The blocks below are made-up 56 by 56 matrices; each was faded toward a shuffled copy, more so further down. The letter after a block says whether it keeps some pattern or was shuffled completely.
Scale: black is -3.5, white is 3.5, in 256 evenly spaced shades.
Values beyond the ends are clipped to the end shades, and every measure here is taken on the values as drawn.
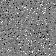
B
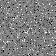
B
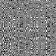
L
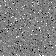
B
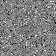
B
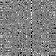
L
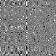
L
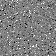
B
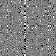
L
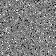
B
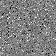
B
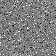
B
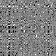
L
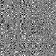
L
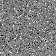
B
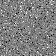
B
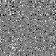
L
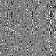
L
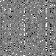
L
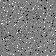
B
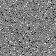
B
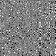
L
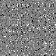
L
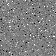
B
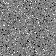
B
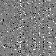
L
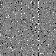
L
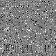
L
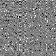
L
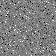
B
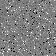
B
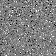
B
